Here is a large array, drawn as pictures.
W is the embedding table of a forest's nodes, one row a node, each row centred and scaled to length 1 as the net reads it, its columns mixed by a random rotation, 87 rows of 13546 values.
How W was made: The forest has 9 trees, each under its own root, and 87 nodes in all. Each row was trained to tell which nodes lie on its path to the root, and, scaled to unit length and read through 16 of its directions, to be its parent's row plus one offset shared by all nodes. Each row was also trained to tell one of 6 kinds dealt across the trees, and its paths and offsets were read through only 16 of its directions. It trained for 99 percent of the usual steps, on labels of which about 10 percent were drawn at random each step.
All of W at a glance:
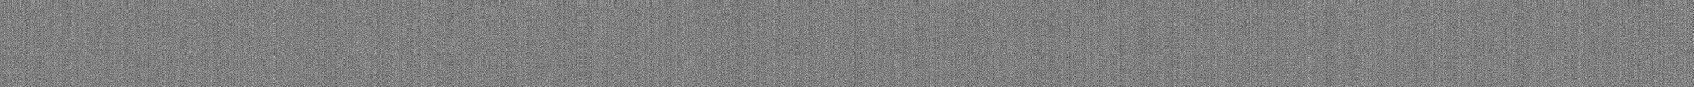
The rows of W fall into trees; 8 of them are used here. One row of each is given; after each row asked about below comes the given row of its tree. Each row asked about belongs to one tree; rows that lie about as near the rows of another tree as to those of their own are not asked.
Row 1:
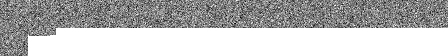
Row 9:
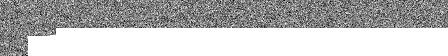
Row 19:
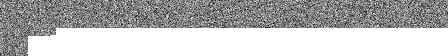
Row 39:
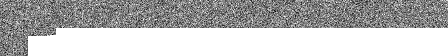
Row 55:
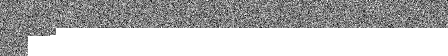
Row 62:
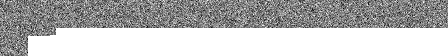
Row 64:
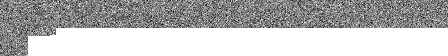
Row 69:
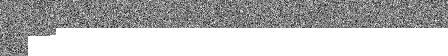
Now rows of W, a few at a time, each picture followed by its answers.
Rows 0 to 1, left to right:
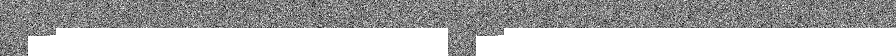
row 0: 1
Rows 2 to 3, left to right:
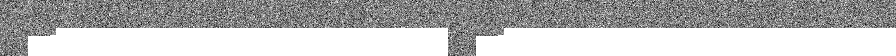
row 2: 1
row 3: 1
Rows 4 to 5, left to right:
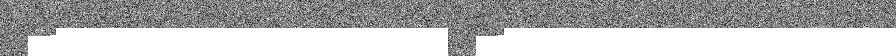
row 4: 69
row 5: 55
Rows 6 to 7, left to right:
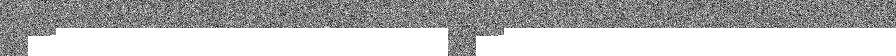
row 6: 1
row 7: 19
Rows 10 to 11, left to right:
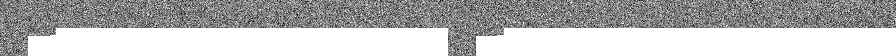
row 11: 62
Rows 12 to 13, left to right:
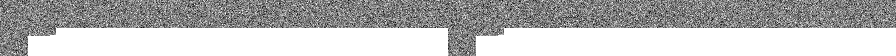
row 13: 69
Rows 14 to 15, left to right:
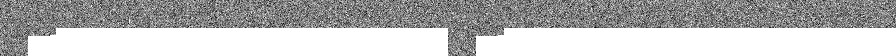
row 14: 19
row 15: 62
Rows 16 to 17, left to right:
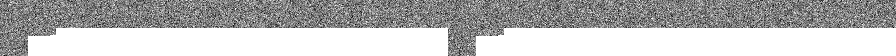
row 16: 1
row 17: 69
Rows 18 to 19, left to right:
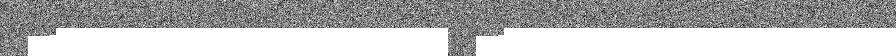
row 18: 9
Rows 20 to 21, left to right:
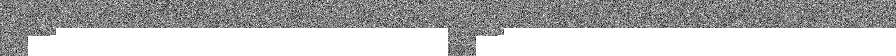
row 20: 55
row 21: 64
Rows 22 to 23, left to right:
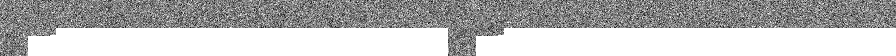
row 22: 64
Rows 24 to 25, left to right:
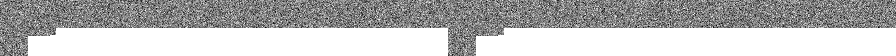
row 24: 39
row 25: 19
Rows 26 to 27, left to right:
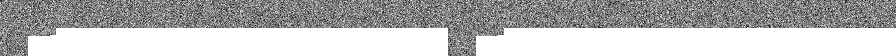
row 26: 64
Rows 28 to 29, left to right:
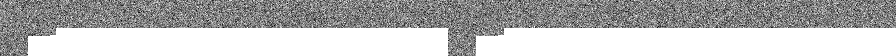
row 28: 19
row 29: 55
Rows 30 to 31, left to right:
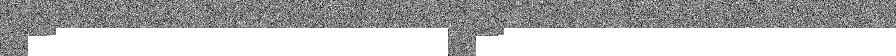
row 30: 1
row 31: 62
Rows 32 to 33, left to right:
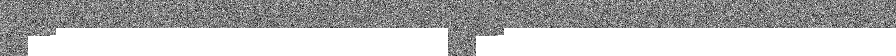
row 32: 64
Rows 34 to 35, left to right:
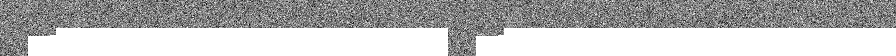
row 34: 1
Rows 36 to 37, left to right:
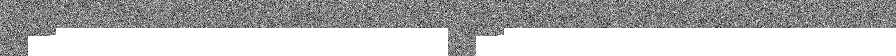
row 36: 19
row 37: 64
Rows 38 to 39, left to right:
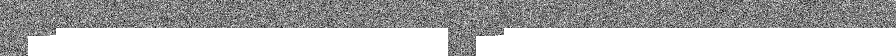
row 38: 9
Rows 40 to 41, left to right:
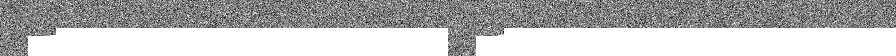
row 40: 62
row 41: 64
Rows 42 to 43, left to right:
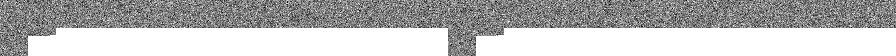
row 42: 19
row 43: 62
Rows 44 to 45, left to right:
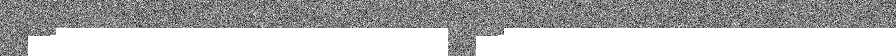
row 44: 19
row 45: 64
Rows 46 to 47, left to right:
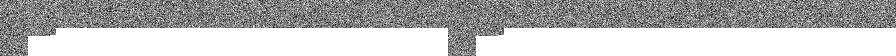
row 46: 69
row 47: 62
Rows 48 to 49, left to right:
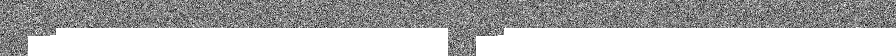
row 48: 69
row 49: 39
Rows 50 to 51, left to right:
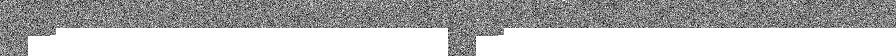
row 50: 19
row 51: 1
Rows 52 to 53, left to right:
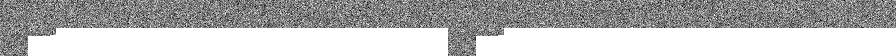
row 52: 19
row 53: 19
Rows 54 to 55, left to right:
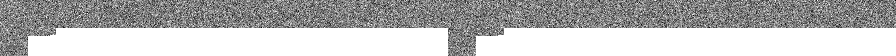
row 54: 64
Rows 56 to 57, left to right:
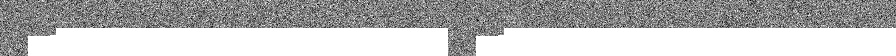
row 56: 62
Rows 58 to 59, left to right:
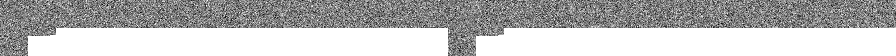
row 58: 62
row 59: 1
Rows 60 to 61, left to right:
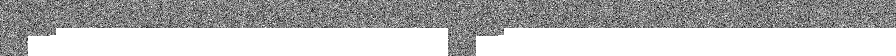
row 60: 62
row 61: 1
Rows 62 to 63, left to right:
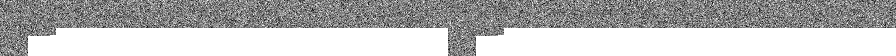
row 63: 62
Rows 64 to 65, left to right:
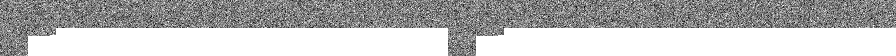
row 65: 1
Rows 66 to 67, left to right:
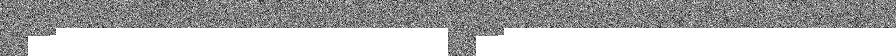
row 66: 55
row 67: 62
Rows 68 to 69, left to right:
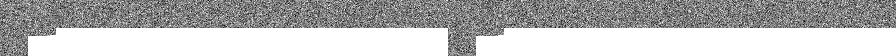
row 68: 39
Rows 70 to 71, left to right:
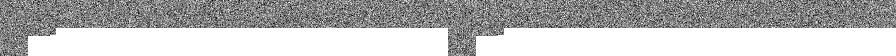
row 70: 19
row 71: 9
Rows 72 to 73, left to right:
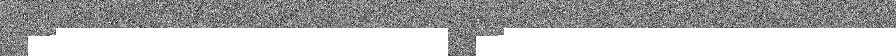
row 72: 64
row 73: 19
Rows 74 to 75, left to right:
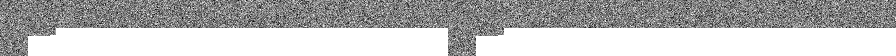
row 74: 62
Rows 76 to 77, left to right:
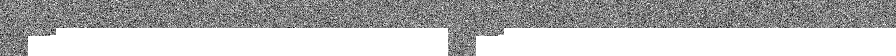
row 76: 69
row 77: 64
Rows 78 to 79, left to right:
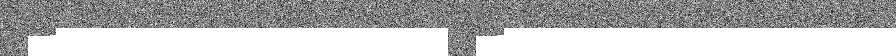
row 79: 62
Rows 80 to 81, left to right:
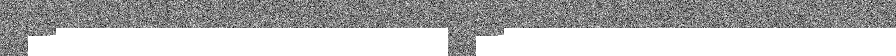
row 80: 1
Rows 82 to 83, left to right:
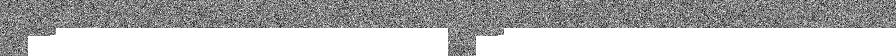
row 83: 64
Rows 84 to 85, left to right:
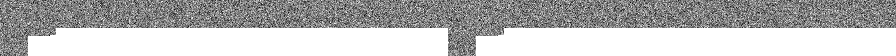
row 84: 19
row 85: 69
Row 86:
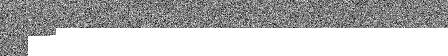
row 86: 1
